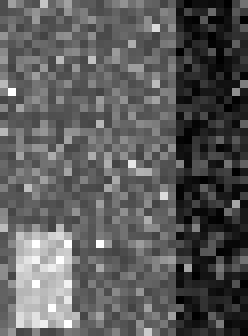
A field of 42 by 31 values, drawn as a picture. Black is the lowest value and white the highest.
The ninth with the highest average is the bottom left. The left part is higher, up to a seam about 70% of the way across. No regular stripes run through it. An odd patch, higher than its surroundings, sits in the bottom left.
